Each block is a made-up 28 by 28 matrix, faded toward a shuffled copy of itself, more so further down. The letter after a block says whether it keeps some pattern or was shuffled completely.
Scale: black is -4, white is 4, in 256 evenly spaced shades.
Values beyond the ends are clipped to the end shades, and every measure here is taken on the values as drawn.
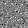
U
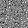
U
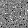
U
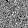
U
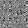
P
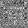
P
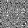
P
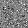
U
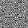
P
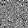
P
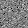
U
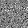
U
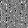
P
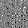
P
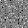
P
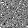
U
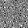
P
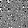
P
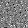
U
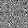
P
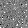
U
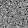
U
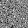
U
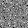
U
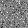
U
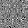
P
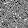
U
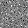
U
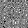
P
